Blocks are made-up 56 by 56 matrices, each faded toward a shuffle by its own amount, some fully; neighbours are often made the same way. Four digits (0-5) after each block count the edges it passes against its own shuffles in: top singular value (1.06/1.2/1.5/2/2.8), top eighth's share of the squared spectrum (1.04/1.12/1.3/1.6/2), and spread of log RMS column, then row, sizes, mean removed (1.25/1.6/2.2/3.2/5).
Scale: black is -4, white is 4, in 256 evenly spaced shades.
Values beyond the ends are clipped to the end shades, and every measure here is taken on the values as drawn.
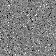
1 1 0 0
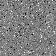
0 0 0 0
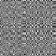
5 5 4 4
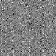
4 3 2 1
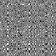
4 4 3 3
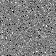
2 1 0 0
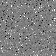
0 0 0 0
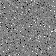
0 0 0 0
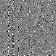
2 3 2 0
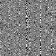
2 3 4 0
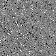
0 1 0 0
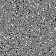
0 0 0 0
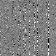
3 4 3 0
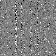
2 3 2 0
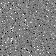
0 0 0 0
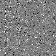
1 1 1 0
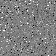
0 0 0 0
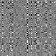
4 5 3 2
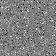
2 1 0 0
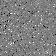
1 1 0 0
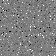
1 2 0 0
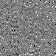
3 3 1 0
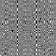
5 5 3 2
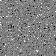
2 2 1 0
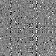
4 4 2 1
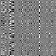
5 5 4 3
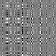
5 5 4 3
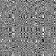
4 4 3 2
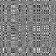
5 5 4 3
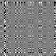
5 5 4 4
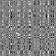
5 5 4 3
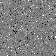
1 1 0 0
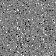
3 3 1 1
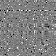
4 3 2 2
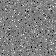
1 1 0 0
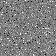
0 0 0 0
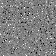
2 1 0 0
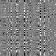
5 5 3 2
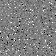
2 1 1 0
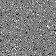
2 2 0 0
